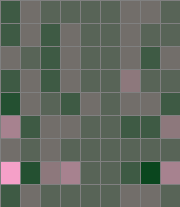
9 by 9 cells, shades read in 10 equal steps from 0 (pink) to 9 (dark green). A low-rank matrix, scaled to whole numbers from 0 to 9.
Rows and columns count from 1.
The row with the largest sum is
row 5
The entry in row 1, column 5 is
6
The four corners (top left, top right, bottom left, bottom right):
7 6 7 6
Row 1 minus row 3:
2 -1 -1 1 0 0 0 -2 1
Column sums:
49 52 53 48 53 54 49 56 49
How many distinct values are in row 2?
3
